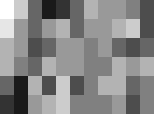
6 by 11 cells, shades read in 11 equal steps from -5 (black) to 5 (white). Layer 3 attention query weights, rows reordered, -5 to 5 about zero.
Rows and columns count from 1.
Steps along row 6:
down up up up down same same up down up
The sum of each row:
1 11 -1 10 -1 -2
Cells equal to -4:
3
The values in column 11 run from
-2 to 2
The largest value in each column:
5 3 2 2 3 1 2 2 2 3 2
